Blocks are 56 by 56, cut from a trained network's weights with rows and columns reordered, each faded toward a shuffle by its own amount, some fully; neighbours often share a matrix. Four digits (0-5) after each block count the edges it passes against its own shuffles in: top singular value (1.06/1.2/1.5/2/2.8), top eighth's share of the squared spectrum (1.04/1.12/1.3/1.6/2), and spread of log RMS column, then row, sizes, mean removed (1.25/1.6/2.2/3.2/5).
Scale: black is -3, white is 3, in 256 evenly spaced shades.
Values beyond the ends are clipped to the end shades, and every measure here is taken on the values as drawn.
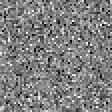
0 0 0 0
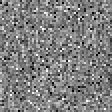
0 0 0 0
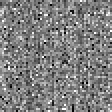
2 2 0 0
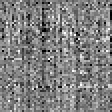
3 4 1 3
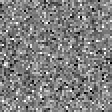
0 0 0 0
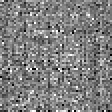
3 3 0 2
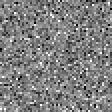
0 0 0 0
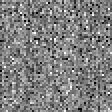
1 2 0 0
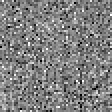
1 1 0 0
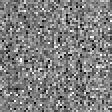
2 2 0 1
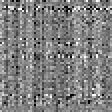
3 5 1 3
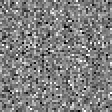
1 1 0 0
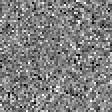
1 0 0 0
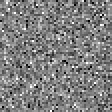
0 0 0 0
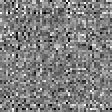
3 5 3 3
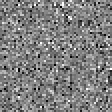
2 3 1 2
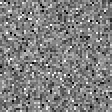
0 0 0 0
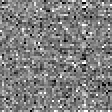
2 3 2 0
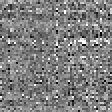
3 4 3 2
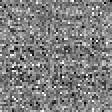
2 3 2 1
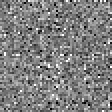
2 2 1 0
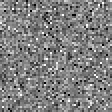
0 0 1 0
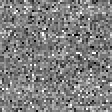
2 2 0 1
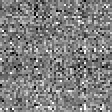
2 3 2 1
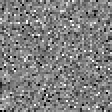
1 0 0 0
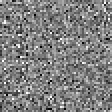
2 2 1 1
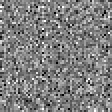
2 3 2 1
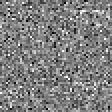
1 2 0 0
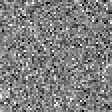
1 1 0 0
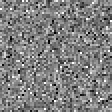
0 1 0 0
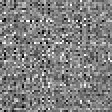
3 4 3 2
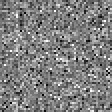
2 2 1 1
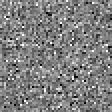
1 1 1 0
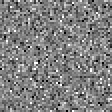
0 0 0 0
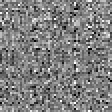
3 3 3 1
